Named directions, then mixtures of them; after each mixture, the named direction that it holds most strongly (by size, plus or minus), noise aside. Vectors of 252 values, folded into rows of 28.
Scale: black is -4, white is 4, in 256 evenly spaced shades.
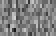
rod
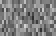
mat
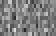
rod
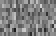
rod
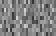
mat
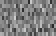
rod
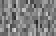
rod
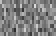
mat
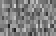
rod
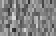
rod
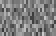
mat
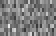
rod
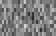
mat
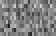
rod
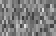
mat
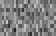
mat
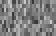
mat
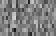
rod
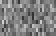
mat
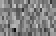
rod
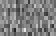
rod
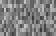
mat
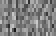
rod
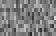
mat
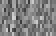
rod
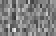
rod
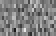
rod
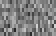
rod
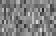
mat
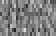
rod
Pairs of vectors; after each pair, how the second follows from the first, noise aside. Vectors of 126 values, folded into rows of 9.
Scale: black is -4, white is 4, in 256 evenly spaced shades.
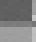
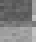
copied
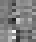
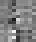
copied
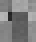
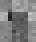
copied
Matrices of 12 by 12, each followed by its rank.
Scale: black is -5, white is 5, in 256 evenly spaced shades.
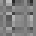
one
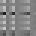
one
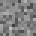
full rank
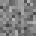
full rank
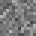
full rank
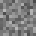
full rank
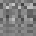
two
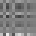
one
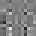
two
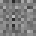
two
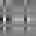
one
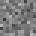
full rank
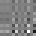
one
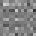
two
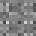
two
